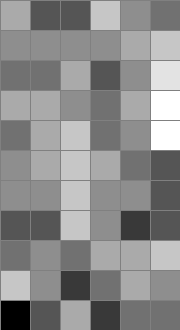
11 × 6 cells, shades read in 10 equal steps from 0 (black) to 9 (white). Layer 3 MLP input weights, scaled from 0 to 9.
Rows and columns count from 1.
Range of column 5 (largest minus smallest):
4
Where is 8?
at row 3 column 6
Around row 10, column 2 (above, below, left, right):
5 3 7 2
